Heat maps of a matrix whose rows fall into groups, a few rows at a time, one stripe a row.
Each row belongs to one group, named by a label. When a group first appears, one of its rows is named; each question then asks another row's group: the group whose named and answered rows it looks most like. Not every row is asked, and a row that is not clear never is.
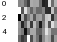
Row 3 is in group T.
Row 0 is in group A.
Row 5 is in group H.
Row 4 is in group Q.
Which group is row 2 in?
Q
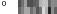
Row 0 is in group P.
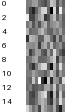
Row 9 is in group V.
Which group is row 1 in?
V
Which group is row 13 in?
V
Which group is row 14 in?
V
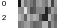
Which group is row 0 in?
Q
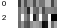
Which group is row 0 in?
Q
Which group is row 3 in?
A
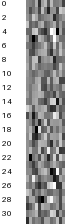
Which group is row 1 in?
T
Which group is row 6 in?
V
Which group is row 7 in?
V
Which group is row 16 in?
Q
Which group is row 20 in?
V
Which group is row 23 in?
Q
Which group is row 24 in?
A
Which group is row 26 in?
P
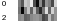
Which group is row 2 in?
A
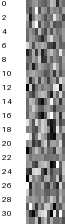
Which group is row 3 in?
H
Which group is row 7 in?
P
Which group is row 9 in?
Q
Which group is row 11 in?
T
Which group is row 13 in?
V
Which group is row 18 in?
A
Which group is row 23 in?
A
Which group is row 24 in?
H
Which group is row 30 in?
V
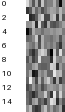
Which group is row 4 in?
P
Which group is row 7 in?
V
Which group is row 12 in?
P
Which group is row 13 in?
V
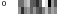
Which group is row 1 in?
T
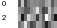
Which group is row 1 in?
A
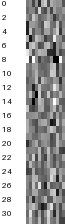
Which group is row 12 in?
Q
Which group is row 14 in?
Q
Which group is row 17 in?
A
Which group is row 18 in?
P
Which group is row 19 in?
A
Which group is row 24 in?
P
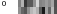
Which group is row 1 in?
V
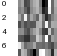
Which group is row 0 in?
A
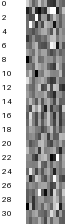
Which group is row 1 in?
P
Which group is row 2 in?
H
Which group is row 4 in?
V
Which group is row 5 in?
P
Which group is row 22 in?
A
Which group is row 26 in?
A
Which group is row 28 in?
Q
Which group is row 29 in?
Q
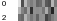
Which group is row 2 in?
H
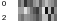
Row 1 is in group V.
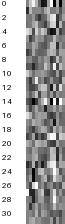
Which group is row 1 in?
Q
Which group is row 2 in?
P
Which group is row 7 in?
P
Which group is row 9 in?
V
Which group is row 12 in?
V
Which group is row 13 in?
H
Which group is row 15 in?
T
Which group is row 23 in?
P
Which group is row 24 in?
Q
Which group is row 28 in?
Q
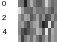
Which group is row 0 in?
Q
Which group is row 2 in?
H
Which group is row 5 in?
T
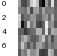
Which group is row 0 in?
V
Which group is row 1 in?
H
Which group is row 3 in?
T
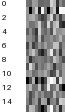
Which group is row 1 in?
T
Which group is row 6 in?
Q
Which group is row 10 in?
A
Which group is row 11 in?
P
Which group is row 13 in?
T
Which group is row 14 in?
T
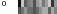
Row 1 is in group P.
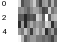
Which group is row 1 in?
A
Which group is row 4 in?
H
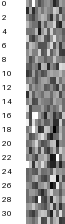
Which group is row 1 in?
Q
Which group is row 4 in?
H
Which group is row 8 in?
T
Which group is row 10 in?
P
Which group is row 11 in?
A
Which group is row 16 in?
H
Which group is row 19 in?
V
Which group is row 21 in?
T
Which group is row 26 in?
A
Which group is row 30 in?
V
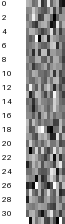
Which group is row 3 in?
A
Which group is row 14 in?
Q
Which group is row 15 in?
Q
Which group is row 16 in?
H
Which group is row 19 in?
A
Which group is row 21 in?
T
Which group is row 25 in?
P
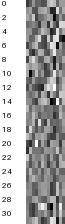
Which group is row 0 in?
P
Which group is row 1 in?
A
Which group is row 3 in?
T
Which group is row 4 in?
A
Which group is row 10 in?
T
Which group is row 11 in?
P
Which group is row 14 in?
A
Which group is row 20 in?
H
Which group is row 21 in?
Q
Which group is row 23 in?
T
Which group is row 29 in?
V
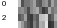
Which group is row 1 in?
A
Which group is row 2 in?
P
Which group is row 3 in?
P
